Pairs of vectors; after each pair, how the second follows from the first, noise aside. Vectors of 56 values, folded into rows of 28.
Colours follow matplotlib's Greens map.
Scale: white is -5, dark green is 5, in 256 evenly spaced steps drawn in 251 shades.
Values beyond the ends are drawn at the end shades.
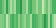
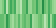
negated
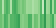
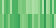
copied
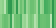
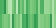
negated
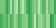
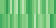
copied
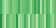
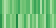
copied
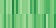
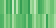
negated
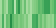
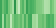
negated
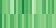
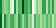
scaled up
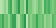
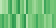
copied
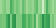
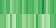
negated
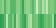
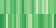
copied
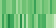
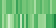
negated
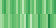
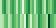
scaled up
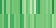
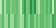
negated
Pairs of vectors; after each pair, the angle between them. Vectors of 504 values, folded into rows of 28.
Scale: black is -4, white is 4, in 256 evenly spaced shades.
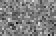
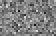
orthogonal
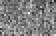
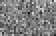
nearly opposite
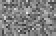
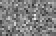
partly opposed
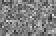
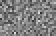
orthogonal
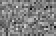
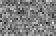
partly opposed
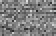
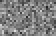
partly opposed
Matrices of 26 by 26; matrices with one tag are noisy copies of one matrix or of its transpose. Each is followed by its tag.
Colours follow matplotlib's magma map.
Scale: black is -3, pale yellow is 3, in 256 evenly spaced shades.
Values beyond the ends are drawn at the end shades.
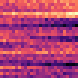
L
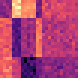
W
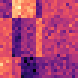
W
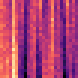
L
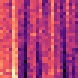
L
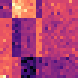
W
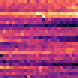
L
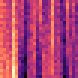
L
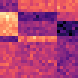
W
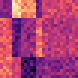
W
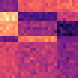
W
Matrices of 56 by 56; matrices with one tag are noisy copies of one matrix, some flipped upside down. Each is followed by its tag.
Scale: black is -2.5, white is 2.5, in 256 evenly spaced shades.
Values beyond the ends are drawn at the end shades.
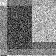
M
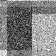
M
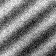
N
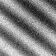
N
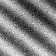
N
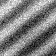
N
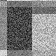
M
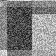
M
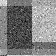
M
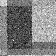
M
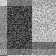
M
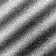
N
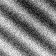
N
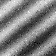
N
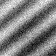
N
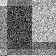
M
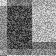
M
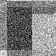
M
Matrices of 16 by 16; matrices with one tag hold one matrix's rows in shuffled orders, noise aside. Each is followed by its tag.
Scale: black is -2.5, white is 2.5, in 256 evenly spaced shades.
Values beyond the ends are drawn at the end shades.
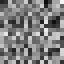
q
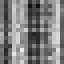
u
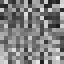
q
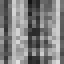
u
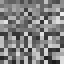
q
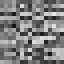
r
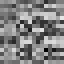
r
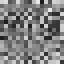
q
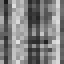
u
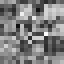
r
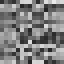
r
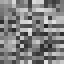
r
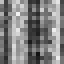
u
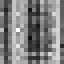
u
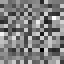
q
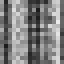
u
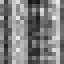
u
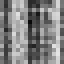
u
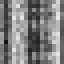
u
